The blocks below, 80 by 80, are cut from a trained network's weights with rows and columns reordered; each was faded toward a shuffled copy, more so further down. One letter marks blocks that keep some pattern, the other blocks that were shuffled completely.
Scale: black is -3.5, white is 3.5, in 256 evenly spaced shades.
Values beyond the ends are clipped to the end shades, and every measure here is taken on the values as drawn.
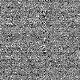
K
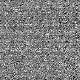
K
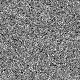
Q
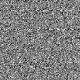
K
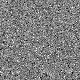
Q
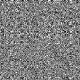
K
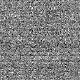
K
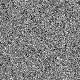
Q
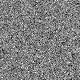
Q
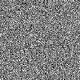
K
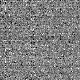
K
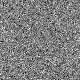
Q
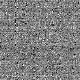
K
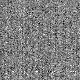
K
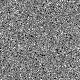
Q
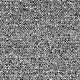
K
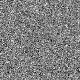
K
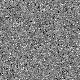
Q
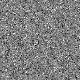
K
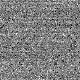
K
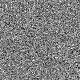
Q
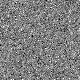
Q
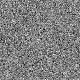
K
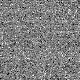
K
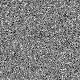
Q
